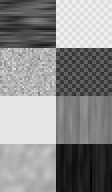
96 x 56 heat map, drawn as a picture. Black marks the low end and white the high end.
It is made of 4 by 2 panels. Panel 1,1: low, streaked across. Panel 1,2: very high, checkered, faint in contrast. Panel 2,1: high, fine-grained. Panel 2,2: low, checkered. Panel 3,1: very high, flat. Panel 3,2: middling, streaked downward, faint in contrast. Panel 4,1: high, blotchy, faint in contrast. Panel 4,2: very low, streaked downward, faint in contrast.
